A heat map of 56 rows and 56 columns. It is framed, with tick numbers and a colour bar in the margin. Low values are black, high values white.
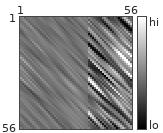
Streaks slant down to the right. A few values lie far out on both sides of the bulk. No row or column stands out. The left part is calmer, up to a seam about 60% of the way across. The halves do not mirror each other.
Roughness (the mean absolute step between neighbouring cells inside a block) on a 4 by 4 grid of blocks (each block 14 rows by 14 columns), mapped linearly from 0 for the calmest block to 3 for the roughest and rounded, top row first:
0 0 1 2
0 0 2 2
0 0 2 3
0 0 1 2
